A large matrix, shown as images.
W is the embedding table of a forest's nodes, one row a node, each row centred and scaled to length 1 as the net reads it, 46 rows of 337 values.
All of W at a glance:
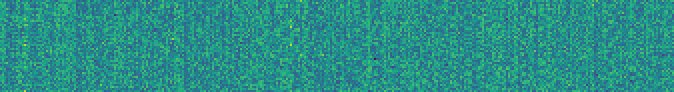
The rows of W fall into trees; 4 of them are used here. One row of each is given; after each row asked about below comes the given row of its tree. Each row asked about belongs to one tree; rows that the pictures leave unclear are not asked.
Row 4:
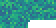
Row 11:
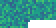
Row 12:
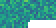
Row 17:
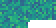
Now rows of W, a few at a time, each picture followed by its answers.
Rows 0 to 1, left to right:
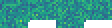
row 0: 17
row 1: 12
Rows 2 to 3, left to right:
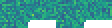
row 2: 17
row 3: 17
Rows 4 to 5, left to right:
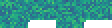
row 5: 17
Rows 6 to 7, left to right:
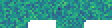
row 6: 17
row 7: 4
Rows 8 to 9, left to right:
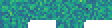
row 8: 12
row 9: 12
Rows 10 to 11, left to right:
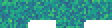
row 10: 4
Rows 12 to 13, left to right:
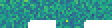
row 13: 11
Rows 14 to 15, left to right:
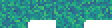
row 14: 17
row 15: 17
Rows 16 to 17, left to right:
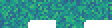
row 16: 12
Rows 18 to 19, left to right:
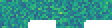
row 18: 12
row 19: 11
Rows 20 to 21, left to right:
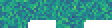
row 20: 12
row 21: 11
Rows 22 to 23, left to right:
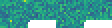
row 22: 4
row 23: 17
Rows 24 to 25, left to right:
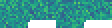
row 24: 12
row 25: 17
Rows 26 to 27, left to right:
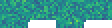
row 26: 12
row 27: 12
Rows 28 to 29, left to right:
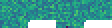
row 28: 12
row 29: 17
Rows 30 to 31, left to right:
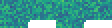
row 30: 11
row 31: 4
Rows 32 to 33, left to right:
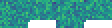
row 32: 11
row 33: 12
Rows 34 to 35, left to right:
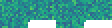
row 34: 12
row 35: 17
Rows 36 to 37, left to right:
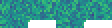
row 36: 11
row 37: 11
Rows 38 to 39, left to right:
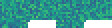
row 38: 12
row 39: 17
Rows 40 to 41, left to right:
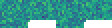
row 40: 11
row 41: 11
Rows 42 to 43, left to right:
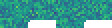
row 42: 4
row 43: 11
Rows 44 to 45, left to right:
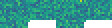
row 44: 17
